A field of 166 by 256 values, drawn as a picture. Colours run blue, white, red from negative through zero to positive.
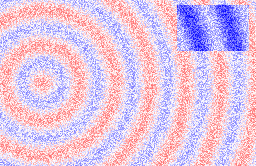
Rings spread out from the middle left. The ninth with the lowest average is the top right. An odd patch, lower than its surroundings, sits in the top right.
